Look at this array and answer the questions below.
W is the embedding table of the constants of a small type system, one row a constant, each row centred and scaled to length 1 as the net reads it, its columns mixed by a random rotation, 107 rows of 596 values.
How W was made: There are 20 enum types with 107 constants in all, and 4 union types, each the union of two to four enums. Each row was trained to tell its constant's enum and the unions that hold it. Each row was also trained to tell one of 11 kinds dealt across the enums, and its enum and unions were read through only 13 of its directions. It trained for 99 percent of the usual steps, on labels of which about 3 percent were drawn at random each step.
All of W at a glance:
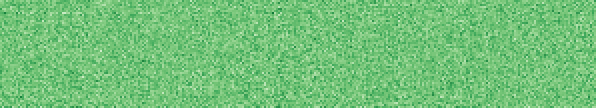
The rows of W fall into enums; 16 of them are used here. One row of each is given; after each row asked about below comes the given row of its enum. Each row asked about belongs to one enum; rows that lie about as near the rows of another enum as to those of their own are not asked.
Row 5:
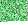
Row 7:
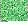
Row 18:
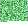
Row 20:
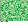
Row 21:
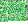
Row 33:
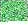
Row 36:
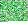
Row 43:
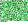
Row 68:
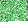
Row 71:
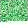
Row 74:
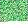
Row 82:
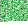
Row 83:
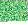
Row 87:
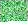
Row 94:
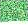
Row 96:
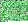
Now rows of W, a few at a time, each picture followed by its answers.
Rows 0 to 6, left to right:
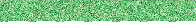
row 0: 20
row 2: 33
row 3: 82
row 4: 68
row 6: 94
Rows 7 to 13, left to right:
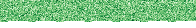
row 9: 82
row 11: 20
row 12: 71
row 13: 71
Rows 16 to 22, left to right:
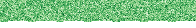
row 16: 21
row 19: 71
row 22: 5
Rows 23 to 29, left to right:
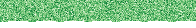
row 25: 33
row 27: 74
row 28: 7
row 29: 87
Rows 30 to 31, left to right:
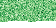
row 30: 21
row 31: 33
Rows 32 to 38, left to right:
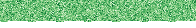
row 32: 83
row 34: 96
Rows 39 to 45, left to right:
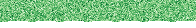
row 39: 94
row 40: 7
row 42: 96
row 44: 21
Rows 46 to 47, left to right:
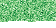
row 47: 33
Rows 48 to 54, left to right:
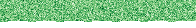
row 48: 94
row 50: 20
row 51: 43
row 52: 74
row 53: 21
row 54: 74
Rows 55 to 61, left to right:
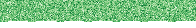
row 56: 71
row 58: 21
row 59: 83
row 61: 68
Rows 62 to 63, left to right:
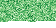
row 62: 87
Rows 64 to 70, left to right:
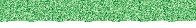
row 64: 96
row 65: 74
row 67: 74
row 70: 82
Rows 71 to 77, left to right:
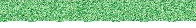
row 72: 21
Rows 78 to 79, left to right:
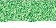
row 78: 94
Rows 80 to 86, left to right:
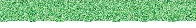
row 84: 83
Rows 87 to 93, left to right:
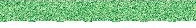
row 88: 7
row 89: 20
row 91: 82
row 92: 74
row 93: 43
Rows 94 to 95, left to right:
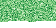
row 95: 82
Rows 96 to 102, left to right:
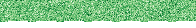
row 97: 82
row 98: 20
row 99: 94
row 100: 33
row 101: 20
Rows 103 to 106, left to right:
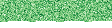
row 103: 43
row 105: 71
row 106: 33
